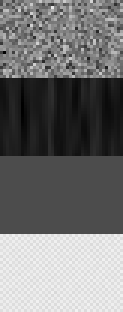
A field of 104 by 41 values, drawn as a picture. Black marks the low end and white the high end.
It is made of 4 by 1 panels. Panel 1,1: middling, fine-grained, strong in contrast. Panel 2,1: very low, streaked downward, faint in contrast. Panel 3,1: low, flat. Panel 4,1: very high, checkered, faint in contrast.
